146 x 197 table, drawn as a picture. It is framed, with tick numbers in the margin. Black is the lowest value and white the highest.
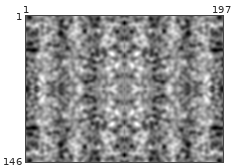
Lone odd cells: none. Seam: none. Slope: none. Average level on the scale: 50%. Ninth with the highest average: centre. Stripes: upright, repeating 6 times. Mirror symmetry: left to right and top to bottom.
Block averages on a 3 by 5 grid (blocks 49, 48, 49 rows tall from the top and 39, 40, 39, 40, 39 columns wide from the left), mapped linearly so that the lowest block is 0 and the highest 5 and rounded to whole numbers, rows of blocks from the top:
0 1 3 1 0
1 1 5 1 1
0 1 3 1 0
